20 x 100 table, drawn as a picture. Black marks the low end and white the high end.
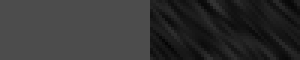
The table splits into one row of 2 panels. Panel 1,1: low, flat. Panel 1,2: very low, slanting down to the right, faint in contrast.
